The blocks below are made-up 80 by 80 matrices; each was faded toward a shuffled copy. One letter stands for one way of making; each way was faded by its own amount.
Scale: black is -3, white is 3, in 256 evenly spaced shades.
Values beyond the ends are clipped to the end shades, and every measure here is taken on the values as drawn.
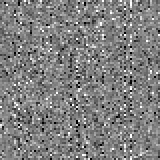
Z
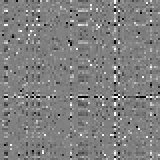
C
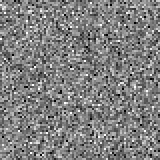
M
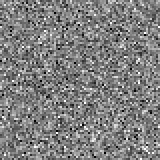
M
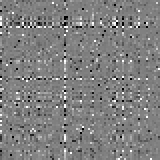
C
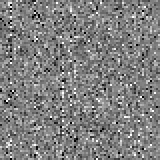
Z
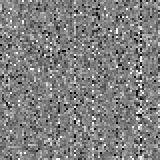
Z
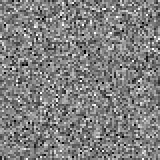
M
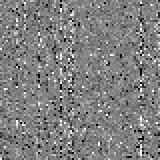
Z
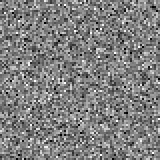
M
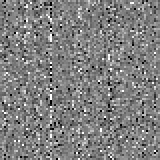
Z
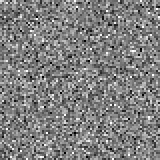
M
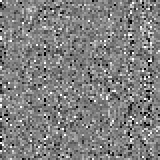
Z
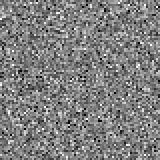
M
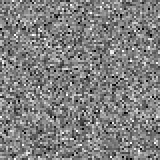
M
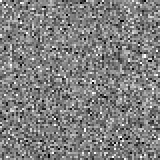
M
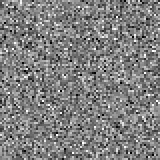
M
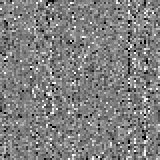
Z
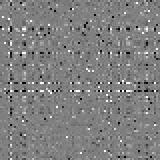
C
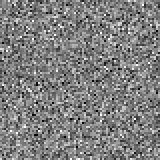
M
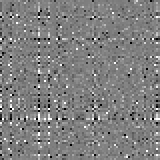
C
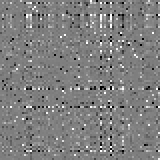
C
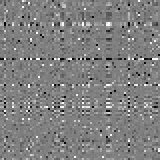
C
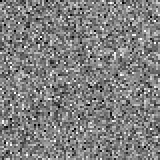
M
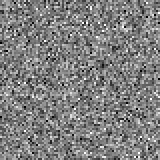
M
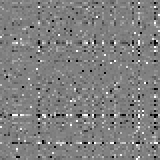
C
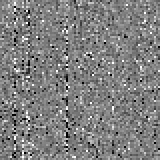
Z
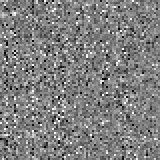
Z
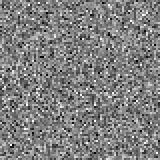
M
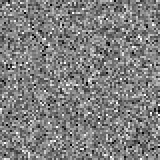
M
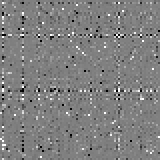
C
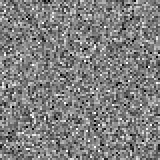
M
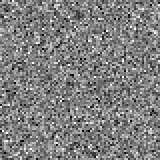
M
